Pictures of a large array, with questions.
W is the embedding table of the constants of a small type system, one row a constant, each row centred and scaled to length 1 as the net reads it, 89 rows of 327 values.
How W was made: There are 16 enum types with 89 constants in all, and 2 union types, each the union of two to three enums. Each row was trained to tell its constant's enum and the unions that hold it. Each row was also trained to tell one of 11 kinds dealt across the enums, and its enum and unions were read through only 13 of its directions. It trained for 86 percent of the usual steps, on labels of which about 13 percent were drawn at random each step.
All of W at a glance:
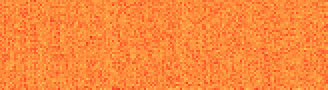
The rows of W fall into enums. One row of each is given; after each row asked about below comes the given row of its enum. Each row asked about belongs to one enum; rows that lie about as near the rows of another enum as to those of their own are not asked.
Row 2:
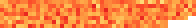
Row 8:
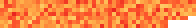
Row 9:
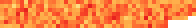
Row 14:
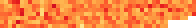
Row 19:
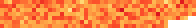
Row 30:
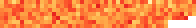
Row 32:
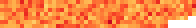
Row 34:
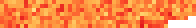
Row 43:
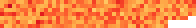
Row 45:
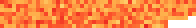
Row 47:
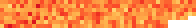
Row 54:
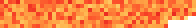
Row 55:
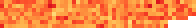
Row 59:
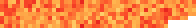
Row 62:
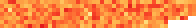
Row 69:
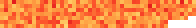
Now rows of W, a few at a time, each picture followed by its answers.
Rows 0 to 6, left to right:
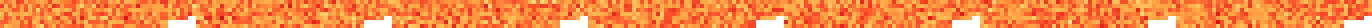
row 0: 30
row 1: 34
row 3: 45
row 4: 45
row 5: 9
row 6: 54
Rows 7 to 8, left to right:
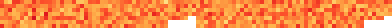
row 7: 19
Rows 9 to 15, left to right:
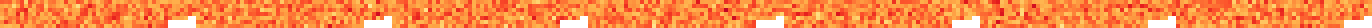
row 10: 9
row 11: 8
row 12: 45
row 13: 2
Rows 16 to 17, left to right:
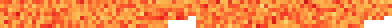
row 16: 9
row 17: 69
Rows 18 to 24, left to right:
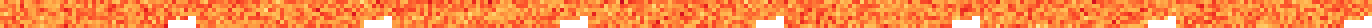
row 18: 8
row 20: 59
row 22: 55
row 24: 69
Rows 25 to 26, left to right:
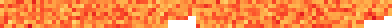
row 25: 30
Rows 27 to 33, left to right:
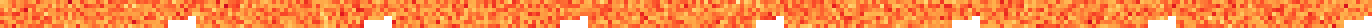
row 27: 43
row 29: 8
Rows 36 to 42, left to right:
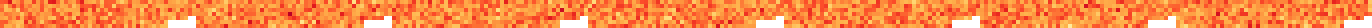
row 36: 9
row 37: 62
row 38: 30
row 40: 32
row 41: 69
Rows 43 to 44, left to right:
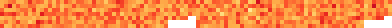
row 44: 30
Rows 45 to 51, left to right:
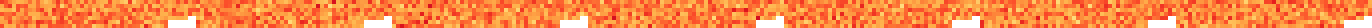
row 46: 32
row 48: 45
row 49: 69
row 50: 43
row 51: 19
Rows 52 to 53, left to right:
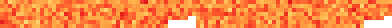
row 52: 30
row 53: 34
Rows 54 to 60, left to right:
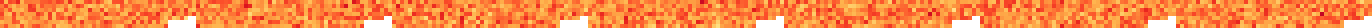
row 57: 54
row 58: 55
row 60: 55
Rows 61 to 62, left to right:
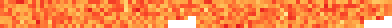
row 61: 54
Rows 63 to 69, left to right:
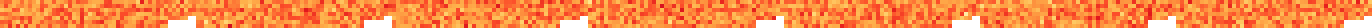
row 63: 45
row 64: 43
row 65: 54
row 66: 8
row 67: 9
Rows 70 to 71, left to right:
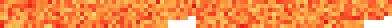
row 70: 32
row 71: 30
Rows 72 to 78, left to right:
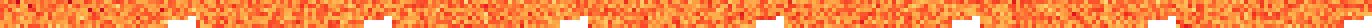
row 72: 54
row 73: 45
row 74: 32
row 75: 43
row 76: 8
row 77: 54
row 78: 8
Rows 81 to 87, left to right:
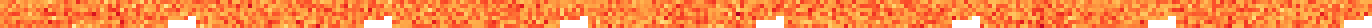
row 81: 62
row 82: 69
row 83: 9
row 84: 43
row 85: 2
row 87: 69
